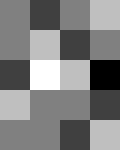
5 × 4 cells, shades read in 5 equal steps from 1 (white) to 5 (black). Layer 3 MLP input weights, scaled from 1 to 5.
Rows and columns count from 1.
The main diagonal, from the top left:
3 2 2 4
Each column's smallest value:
2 1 2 2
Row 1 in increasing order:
2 3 3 4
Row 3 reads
4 1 2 5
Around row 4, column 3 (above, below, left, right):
2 4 3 4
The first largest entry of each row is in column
2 3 4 4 3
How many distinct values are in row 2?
3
